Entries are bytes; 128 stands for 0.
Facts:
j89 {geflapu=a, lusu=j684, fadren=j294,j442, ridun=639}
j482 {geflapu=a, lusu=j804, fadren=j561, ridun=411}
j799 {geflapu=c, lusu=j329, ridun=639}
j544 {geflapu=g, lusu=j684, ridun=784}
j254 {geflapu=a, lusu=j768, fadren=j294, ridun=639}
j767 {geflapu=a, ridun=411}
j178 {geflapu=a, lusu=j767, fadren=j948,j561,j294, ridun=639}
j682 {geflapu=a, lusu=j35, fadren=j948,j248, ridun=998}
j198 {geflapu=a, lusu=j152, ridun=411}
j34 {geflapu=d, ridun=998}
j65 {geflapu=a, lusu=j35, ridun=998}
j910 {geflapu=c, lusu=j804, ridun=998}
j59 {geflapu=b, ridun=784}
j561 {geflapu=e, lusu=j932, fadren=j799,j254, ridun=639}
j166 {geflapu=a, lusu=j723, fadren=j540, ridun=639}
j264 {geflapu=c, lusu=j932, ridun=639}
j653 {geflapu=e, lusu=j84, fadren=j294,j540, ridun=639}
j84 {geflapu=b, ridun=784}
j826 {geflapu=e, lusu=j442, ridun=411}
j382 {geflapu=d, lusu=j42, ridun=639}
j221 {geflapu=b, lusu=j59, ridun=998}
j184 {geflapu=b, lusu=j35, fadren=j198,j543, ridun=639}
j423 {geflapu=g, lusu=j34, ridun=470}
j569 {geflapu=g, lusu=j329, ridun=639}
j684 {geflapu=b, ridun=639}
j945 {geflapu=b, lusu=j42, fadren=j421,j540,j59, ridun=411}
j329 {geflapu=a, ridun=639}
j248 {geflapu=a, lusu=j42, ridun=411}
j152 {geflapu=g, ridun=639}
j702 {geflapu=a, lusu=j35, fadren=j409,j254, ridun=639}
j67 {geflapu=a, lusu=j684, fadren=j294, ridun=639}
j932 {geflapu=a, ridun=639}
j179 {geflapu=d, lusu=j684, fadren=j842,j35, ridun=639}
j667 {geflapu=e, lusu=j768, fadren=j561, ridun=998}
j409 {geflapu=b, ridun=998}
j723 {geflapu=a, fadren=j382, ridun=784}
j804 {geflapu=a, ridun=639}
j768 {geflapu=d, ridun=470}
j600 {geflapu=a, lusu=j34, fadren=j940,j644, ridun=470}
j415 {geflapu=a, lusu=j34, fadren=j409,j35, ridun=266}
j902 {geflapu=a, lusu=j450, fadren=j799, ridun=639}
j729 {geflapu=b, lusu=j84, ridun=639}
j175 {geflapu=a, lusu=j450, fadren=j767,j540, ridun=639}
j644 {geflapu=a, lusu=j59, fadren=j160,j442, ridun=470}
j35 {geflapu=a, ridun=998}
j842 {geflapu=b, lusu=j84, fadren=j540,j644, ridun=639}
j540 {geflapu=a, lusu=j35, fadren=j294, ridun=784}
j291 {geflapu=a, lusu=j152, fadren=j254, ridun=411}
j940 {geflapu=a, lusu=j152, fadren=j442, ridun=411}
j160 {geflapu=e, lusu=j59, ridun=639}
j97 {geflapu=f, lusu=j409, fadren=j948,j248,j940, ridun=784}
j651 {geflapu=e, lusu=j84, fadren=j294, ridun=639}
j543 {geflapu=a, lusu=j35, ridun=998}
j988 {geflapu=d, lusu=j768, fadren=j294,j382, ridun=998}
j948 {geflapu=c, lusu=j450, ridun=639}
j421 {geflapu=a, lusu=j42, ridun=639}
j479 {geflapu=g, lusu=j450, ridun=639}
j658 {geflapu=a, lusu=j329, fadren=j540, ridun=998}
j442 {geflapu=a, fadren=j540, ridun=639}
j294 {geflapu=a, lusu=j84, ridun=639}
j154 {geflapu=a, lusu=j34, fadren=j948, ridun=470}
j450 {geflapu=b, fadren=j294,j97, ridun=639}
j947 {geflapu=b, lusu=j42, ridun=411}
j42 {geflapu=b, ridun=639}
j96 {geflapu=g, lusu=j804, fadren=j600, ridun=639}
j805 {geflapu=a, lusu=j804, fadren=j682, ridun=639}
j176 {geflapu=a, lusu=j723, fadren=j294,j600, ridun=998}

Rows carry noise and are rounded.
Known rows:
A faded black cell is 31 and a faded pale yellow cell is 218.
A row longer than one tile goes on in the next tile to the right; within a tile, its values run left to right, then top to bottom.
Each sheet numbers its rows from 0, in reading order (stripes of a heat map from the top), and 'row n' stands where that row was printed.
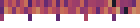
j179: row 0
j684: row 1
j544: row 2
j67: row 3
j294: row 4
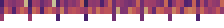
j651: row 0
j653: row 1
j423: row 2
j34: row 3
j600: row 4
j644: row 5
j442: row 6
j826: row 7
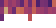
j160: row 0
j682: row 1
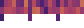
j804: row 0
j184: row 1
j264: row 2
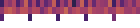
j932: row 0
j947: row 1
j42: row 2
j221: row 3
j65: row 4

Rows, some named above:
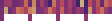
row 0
j600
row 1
j948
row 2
j805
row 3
j415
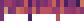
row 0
j600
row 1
j423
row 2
j682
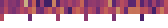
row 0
j178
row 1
j248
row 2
j254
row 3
j988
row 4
j442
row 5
j382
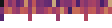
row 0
j84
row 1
j97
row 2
j540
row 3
j450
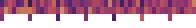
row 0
j442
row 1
j799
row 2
j543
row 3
j96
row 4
j947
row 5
j702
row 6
j291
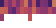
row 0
j561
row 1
j682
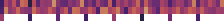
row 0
j415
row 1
j729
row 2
j945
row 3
j421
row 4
j254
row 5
j198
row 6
j723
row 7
j910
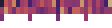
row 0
j409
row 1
j482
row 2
j842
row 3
j805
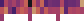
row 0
j254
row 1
j35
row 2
j154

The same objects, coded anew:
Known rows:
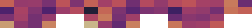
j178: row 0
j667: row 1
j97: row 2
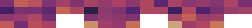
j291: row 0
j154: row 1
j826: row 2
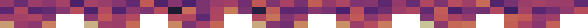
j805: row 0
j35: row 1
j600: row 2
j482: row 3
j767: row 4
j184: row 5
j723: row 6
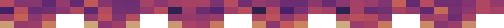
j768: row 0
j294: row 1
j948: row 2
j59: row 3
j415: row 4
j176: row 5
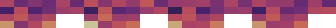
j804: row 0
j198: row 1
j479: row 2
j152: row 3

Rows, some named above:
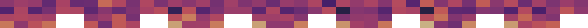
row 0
j409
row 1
j702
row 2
j729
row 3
j805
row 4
j154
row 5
j482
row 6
j945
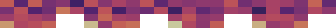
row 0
j442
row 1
j543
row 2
j179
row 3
j415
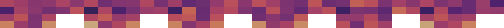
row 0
j988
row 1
j910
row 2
j96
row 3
j450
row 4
j291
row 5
j34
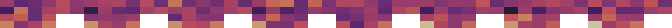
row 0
j96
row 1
j948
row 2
j540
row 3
j561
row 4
j254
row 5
j179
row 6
j382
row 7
j198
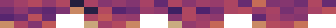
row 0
j682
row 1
j423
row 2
j248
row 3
j540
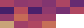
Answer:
j65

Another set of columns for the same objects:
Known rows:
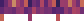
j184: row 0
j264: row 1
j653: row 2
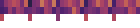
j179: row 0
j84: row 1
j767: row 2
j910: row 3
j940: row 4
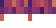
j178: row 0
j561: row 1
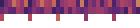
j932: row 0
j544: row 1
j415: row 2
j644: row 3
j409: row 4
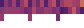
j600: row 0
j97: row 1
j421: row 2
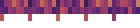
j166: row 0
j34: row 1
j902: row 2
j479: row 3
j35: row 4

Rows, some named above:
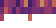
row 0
j799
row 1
j184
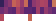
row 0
j42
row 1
j415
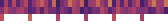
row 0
j154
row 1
j702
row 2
j684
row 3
j842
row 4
j154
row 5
j543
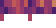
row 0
j945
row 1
j543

